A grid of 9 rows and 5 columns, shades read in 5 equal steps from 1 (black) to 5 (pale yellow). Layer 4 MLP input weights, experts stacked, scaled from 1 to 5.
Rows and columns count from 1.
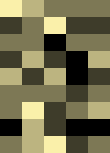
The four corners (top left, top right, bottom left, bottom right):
5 3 3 3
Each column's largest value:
5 5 5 3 4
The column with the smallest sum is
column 4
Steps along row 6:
same same down up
